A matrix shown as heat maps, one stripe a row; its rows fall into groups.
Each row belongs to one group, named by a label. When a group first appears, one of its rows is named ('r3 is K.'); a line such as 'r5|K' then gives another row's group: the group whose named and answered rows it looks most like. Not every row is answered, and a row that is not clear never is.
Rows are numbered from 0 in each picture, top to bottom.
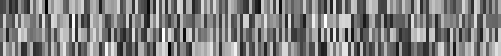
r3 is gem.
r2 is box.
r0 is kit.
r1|box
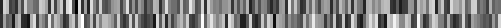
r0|box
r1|kit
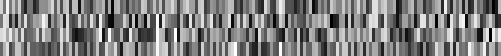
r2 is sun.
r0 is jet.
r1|box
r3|gem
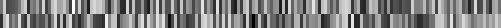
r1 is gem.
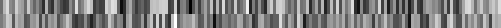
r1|sun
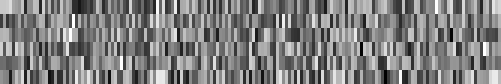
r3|sun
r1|box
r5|gem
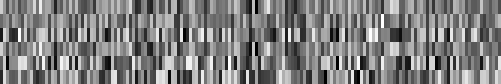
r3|jet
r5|gem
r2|box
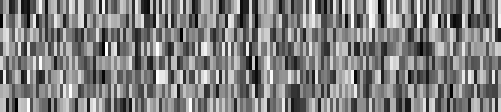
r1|kit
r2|sun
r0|kit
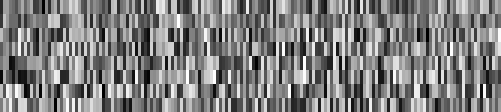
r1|kit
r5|kit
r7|box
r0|gem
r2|gem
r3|box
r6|sun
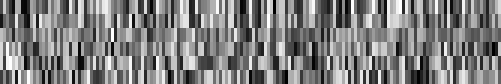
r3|jet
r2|jet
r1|kit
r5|gem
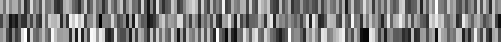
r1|kit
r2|box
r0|sun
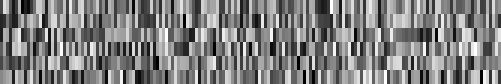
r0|kit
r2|gem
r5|sun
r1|kit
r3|box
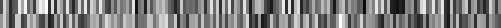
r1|gem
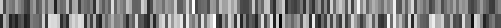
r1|kit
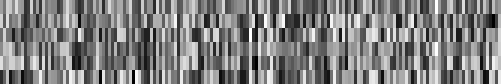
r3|sun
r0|sun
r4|sun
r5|kit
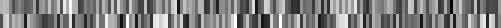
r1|gem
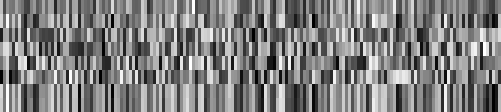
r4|box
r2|gem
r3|sun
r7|jet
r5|kit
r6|jet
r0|jet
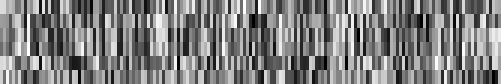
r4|sun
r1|gem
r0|sun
